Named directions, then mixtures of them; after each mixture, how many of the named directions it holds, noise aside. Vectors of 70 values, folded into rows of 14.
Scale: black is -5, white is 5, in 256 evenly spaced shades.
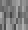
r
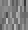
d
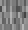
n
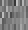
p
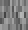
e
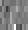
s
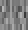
two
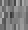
two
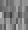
one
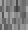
three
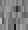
two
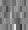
two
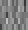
one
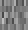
three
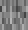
one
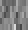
two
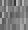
one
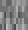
one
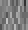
one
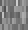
three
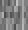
three
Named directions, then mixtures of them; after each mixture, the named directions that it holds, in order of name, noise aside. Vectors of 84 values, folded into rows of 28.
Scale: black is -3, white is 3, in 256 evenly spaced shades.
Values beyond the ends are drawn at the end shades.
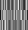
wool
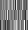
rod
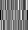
wool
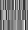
rod, wool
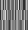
rod, wool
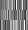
rod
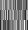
rod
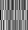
wool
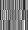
rod, wool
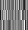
rod, wool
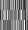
rod, wool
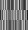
wool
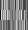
rod, wool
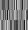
rod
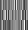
rod, wool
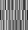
wool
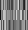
wool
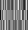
wool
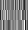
rod, wool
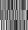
rod, wool
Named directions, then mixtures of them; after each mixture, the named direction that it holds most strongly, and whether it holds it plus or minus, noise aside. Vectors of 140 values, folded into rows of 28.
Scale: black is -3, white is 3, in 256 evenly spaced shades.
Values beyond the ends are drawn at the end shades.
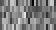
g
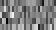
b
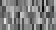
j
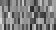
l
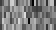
g, plus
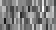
j, minus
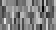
j, plus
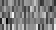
b, plus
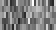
g, minus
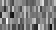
b, minus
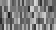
l, minus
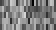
g, plus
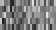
g, minus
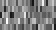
b, minus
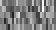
j, minus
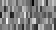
b, minus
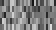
g, plus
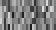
l, plus
